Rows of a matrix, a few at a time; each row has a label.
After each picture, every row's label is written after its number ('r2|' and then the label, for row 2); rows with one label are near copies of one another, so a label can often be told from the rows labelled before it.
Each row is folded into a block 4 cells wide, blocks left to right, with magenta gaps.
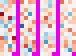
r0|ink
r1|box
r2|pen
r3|box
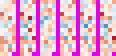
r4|ink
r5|ink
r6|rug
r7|ink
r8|ink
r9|ink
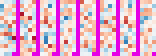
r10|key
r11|ink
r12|pen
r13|rug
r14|box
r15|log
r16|pen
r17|rug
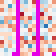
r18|log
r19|ink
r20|ink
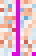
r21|log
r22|rug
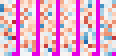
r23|key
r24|box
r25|box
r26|box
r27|pen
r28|key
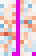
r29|key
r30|log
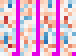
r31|pen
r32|rug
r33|pen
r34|pen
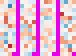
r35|pen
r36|key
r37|rug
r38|ink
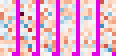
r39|ink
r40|ink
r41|box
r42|rug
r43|rug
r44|box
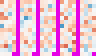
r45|box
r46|rug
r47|log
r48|box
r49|log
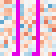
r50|rug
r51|key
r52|log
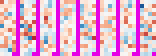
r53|box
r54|key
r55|pen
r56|rug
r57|key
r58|log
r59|pen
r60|key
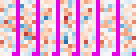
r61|log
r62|key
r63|rug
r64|pen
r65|rug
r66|log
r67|key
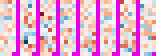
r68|rug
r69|pen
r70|ink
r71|rug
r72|box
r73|rug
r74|box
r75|key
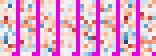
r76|pen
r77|log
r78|box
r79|log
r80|key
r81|log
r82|pen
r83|ink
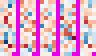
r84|pen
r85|box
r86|box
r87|key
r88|pen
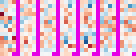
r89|ink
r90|rug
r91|log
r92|pen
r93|pen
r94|log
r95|log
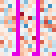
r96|log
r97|ink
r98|log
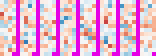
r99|ink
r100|pen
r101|key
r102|rug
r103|key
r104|pen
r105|key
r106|log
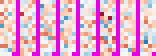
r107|box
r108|ink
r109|key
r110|rug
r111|key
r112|ink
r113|box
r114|pen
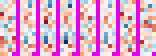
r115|ink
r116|pen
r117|pen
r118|pen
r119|ink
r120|pen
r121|ink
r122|log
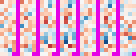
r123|box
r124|box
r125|pen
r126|pen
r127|rug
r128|pen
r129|key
